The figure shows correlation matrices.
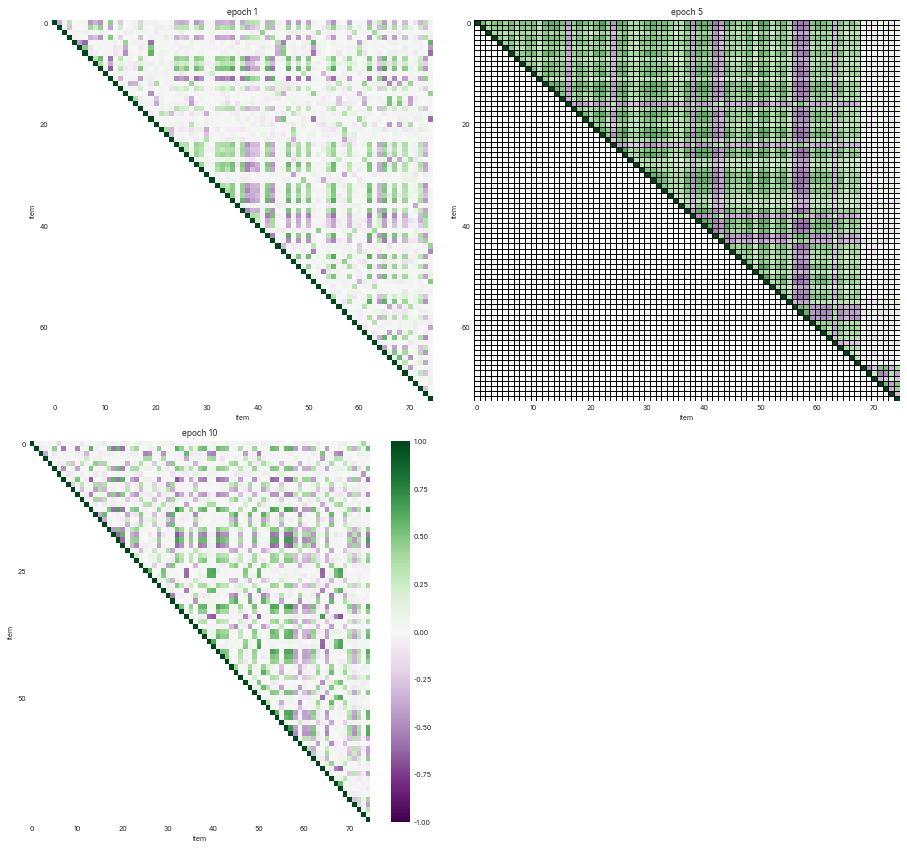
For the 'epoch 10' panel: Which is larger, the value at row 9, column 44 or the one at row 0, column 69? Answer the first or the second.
the second
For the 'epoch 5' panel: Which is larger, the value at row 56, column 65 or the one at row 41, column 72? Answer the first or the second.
the second
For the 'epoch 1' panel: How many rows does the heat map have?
75
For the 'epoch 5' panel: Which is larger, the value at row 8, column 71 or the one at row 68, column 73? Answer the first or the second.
the first
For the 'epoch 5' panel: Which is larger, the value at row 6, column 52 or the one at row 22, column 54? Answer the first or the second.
the second
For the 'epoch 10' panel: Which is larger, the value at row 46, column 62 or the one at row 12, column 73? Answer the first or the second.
the first
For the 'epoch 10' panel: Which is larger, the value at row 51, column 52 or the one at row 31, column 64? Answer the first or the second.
the first
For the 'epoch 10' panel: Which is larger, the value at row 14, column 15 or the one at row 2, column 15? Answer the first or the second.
the second
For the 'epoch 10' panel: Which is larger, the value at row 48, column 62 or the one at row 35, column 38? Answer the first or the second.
the second
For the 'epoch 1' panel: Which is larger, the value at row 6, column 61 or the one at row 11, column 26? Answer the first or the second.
the first
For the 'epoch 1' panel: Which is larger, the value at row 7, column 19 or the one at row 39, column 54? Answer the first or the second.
the first
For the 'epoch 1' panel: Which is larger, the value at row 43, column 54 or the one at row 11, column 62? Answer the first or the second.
the first
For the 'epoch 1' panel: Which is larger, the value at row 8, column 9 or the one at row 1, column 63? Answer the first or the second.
the first
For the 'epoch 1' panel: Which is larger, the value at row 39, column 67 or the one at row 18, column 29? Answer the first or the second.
the second
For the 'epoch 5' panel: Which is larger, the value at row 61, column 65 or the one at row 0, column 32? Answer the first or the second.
the second
